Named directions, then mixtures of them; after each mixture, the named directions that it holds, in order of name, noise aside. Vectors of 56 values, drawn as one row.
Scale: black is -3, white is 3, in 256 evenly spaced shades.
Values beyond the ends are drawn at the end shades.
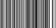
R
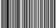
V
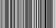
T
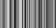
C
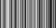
C, R, V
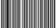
V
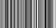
T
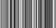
C, T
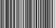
R, T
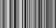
C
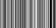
R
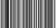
T, V
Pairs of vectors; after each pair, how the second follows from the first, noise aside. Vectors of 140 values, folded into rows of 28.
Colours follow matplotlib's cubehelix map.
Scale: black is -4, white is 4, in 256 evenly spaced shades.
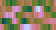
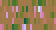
partly zeroed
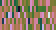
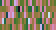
sign-scrambled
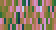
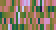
sign-scrambled
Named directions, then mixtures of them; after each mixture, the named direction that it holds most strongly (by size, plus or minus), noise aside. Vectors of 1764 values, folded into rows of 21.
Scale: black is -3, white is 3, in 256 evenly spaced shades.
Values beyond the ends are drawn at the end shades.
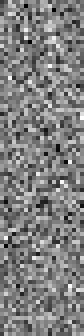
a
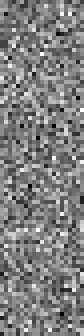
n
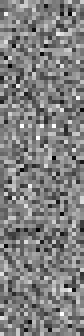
n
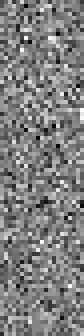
a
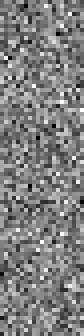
n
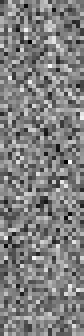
a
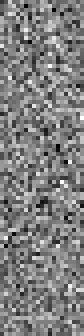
a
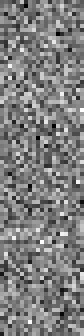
n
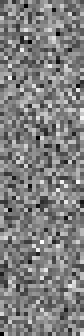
a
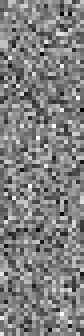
n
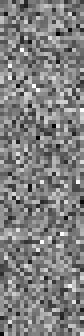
n
